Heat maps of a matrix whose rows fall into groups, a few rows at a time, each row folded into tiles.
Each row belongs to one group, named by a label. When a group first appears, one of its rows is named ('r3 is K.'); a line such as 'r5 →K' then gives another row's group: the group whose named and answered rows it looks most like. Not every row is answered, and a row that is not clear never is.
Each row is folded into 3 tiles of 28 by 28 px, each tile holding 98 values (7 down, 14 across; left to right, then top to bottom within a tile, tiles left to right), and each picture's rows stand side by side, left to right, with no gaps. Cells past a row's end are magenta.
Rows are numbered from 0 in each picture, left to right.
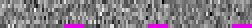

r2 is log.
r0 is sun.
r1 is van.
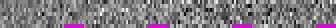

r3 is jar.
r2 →jar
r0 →log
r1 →van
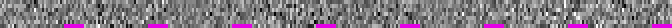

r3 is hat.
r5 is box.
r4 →log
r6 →box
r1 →jar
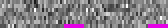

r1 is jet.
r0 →sun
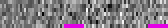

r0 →log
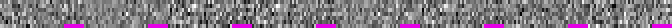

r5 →hat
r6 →jar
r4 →box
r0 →jar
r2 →hat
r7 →jet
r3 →hat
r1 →box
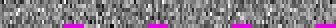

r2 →box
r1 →jar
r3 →van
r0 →van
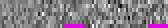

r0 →box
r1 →sun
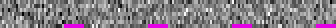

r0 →hat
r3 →van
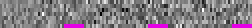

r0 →box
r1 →jar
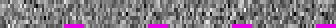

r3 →log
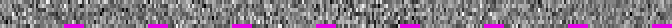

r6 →sun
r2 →sun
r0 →jar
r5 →box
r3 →van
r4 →hat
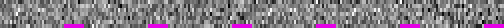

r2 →log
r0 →van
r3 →van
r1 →sun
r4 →van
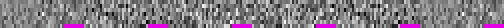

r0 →box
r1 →hat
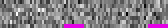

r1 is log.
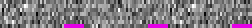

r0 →hat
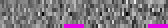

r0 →log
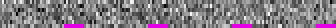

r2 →jet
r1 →jar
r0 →jar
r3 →van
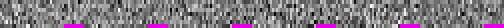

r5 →log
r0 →van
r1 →sun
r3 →hat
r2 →hat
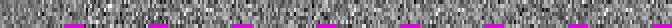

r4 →van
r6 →jar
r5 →van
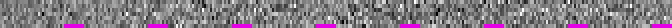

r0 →log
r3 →jet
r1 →box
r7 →jet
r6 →van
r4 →jar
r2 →sun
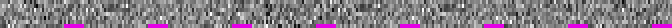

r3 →jar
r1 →jet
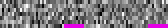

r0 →hat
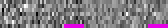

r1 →box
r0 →hat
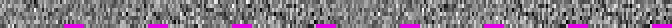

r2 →jar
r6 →hat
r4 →box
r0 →sun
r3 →hat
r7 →hat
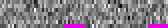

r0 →sun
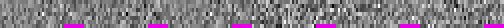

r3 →jet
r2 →box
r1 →log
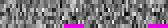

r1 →log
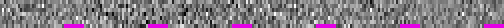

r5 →box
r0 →jet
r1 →hat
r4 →sun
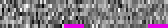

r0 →hat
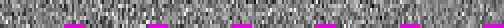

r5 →box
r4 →sun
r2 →van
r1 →jet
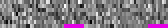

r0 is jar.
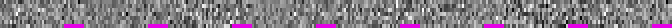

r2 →jet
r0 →van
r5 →jet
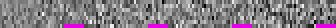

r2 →sun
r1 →van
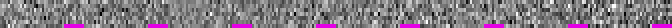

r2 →box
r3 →log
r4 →log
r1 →jar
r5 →van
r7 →hat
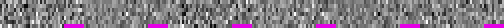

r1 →box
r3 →box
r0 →jet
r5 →van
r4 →log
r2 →jar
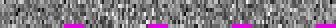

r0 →jar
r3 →van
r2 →jar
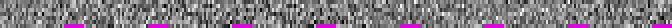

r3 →hat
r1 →jet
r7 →log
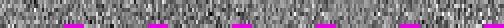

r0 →sun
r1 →jar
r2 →log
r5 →jet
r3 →box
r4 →box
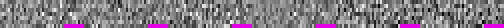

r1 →sun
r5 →hat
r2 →jet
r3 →box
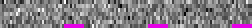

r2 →jar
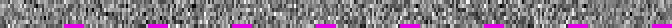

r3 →jet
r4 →jet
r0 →sun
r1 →hat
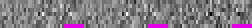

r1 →box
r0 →box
